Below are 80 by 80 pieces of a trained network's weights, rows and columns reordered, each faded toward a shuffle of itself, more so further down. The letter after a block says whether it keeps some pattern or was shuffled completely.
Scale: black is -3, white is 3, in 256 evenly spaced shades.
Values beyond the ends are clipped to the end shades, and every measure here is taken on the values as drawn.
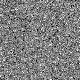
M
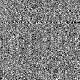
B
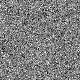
M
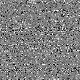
B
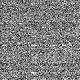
B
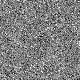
M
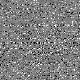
B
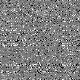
B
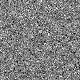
M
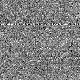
B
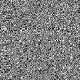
B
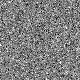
M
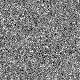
M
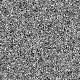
M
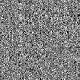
B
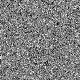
M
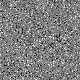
M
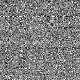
B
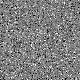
M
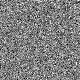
M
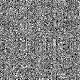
B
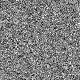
M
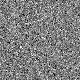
M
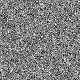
M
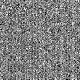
B
